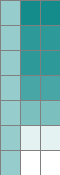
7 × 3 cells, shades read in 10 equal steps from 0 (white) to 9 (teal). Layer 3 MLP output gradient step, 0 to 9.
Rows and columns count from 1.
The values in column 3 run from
0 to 9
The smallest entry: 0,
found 2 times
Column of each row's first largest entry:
2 2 2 2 2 1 1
